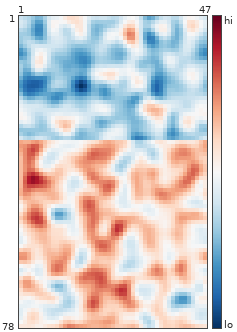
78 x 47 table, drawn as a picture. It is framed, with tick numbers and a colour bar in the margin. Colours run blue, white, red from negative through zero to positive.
Stripes: none. Lone odd cells: none. Grain: blotchy. Seam: horizontal, 40% of the way down, the bottom part higher. Ninth with the lowest average: top left.
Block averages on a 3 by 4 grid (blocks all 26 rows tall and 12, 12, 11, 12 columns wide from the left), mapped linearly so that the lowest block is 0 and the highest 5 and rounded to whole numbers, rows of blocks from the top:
0011 / 4434 / 4543
